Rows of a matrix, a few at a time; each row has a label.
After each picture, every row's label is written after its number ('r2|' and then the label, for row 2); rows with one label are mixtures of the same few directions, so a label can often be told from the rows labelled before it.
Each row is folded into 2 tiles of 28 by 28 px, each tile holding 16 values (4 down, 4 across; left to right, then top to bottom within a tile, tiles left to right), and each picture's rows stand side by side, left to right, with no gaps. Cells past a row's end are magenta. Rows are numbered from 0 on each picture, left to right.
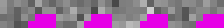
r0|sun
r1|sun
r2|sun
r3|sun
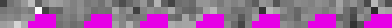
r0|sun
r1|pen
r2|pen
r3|pen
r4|sun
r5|sun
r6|sun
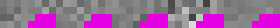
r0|pen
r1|pen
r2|sun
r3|sun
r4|pen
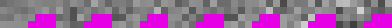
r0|pen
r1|sun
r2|pen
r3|pen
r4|pen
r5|sun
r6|pen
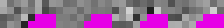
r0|sun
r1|pen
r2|sun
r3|pen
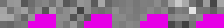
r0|pen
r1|pen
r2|pen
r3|pen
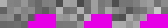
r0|pen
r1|pen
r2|pen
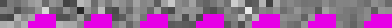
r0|pen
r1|pen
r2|pen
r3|pen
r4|pen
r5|sun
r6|sun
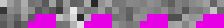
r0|pen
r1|sun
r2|sun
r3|pen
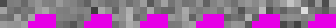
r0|pen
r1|sun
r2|sun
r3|sun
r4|sun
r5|pen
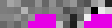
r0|pen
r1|sun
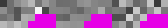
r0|sun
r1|pen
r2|pen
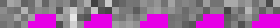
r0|pen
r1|sun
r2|pen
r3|sun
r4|pen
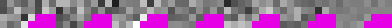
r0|sun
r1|pen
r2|sun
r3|pen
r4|pen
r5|sun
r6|sun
